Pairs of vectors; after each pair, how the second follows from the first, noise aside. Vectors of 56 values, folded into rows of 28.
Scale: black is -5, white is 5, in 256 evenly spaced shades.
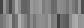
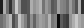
scaled up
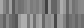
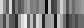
scaled up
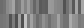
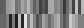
scaled up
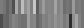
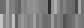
wrapped around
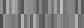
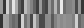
scaled up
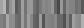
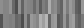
wrapped around
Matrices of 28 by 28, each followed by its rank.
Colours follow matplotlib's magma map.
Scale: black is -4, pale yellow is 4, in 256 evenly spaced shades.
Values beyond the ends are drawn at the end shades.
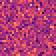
full rank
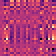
two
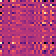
two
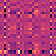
two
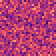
full rank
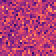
full rank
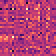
five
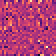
five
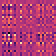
two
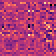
five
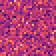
full rank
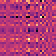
two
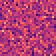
full rank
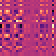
two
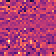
five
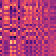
two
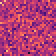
full rank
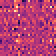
five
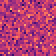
full rank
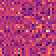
five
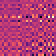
two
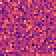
full rank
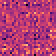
five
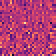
five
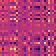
two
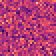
full rank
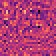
five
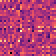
five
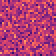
full rank
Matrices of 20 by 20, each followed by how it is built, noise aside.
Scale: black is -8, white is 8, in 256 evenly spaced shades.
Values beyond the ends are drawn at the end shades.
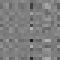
low rank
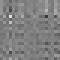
low rank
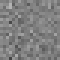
low rank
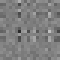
low rank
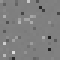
sparse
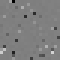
sparse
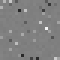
sparse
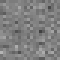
low rank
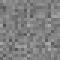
low rank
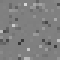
sparse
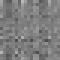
low rank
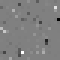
sparse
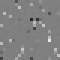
sparse
